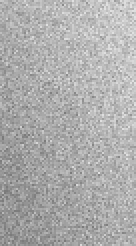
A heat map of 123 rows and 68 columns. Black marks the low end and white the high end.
The texture is fine-grained noise. Overall the values sit about 70% of the way up the scale. There is an overall slope up to the top right. Neither half mirrors the other. The bottom left is the ninth with the lowest average. There are no regular stripes. The ninth with the highest average is the top right. No row or column stands out. The values follow a bell shape.
